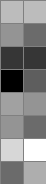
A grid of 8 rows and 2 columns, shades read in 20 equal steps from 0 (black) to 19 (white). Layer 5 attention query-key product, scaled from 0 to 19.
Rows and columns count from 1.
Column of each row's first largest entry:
1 1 1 2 1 1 2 2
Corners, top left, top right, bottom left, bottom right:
14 14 8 13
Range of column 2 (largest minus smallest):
15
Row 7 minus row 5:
4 8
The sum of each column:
76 84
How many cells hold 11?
3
